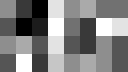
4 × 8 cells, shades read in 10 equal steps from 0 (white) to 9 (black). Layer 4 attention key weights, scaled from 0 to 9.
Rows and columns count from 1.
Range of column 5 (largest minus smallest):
2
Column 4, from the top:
1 0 1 2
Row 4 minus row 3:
2 -3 1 1 -2 -4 0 0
